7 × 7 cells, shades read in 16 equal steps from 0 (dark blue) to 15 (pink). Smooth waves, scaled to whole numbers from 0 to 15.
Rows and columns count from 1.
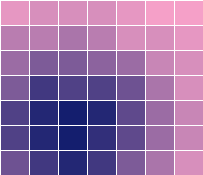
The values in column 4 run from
1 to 13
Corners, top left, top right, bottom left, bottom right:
14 15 6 13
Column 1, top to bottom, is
14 11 9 7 4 4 6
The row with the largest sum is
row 1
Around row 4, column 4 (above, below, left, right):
8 1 4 6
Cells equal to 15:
2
